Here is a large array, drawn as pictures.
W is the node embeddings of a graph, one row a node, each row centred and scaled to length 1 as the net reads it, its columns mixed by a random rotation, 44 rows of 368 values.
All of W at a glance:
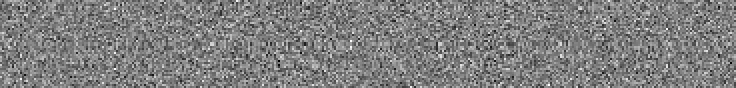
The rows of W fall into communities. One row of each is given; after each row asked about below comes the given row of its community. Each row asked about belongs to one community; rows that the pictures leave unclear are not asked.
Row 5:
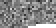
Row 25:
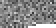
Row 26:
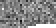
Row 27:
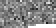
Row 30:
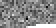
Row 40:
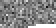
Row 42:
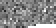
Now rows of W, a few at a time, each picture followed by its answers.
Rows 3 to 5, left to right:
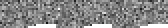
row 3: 27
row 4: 26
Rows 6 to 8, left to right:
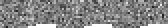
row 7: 40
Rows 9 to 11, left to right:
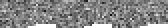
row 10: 26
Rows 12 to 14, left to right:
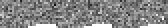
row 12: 25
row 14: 42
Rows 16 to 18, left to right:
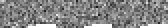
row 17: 25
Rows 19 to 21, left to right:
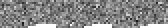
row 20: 30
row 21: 27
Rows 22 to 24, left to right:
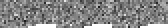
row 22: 27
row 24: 30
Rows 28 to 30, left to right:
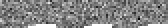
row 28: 27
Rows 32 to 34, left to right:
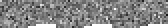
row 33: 42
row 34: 26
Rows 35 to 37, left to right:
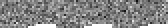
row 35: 30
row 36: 25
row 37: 30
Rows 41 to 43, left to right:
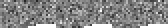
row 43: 5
